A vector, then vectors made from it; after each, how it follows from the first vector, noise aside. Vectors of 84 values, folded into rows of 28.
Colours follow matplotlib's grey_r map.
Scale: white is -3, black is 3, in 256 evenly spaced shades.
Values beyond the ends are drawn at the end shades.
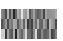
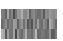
shrunk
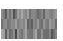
shrunk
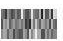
reversed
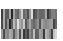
wrapped around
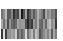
sign-scrambled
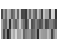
wrapped around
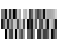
scaled up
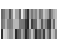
sign-scrambled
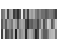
sign-scrambled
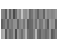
shrunk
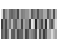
wrapped around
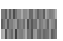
shrunk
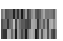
sign-scrambled
